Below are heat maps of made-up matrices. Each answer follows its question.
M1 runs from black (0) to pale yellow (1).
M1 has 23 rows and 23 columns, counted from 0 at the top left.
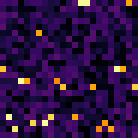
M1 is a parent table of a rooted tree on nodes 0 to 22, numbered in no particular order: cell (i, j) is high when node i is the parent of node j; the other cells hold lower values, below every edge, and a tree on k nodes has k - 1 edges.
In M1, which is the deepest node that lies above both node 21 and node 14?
0
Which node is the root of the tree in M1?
11
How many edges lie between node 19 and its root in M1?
1
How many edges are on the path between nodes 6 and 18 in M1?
6
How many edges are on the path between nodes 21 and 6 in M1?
5
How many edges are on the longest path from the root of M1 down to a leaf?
3
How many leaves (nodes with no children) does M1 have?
15
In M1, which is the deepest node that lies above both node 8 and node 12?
19
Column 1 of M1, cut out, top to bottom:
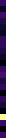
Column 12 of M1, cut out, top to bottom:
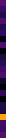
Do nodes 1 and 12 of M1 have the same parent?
yes
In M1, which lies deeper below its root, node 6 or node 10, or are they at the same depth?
the same depth
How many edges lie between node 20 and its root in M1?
1
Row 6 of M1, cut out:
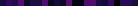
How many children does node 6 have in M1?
0
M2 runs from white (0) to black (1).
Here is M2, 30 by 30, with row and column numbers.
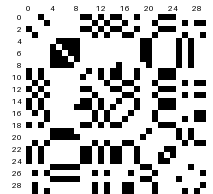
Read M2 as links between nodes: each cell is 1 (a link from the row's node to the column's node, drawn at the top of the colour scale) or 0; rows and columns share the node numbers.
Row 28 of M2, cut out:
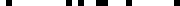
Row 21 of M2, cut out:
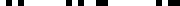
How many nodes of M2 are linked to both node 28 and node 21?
6
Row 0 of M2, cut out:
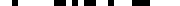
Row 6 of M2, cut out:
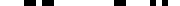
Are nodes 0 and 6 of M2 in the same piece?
yes
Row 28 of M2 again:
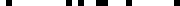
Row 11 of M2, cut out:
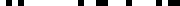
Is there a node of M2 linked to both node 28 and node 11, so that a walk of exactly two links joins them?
yes
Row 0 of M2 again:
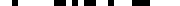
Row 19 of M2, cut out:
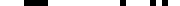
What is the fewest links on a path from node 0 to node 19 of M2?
4
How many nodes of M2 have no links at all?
0
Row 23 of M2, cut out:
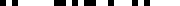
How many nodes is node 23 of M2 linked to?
10
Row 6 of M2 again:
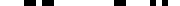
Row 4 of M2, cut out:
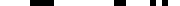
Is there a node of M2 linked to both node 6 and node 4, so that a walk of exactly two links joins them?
yes
